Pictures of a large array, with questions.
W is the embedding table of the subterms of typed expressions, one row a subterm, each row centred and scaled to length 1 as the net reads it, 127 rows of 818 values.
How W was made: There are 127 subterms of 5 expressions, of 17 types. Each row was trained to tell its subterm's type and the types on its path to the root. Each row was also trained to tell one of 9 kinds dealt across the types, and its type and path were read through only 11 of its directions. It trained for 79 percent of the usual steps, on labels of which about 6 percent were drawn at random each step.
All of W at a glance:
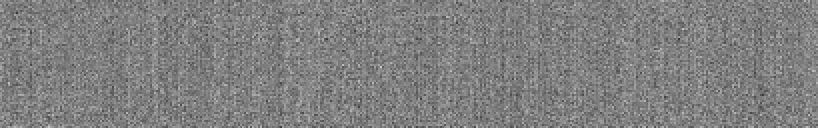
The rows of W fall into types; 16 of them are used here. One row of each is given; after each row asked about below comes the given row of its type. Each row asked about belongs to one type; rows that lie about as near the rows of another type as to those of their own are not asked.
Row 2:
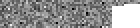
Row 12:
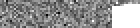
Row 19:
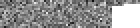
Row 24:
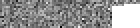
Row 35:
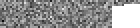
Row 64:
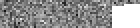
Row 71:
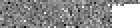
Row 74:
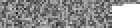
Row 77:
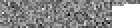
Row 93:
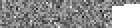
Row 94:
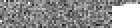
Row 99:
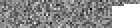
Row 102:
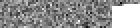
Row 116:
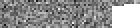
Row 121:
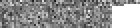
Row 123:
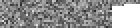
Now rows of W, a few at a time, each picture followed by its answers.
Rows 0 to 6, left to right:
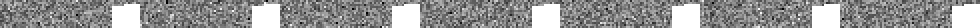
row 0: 35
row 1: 94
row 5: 77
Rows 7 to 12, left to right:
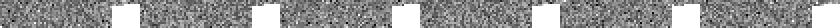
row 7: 24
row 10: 64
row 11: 116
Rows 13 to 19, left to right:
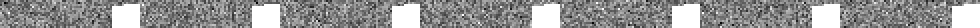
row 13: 77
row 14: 71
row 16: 2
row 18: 116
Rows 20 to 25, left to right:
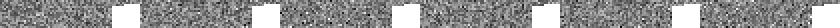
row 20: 12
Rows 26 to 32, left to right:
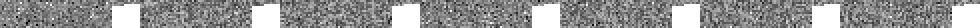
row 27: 121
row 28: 19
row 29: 116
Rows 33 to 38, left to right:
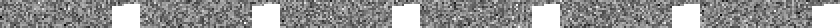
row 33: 99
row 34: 123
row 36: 35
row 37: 12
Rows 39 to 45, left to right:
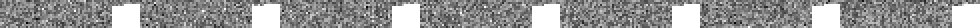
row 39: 19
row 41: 99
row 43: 102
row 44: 74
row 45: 64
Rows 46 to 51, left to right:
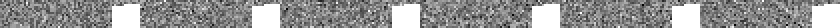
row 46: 19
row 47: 35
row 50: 24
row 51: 35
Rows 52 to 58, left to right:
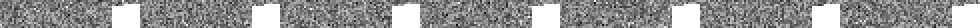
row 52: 64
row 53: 2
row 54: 94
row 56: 74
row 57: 64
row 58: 12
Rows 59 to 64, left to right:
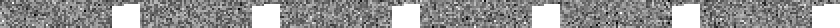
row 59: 77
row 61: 19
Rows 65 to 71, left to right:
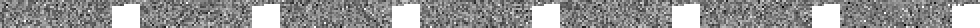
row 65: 74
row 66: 116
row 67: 24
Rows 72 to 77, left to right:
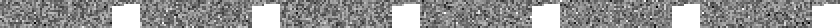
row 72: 99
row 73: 123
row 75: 121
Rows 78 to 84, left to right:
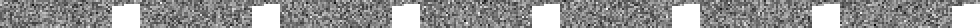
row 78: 116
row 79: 99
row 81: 64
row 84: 99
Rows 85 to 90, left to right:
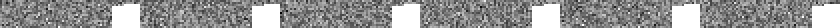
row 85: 93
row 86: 64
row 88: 19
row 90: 123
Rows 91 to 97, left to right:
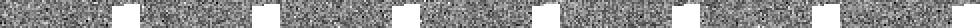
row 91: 2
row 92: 123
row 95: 94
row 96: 77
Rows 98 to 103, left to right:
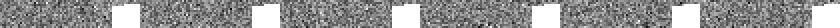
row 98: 24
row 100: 102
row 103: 2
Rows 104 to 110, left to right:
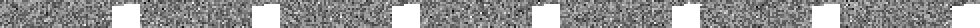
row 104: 93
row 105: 123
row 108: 19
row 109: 94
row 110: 94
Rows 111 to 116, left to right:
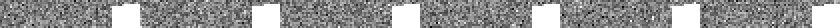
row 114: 102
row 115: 102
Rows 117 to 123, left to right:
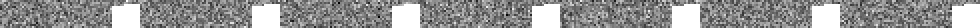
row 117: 12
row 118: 123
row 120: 99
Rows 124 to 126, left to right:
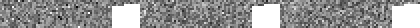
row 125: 71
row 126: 94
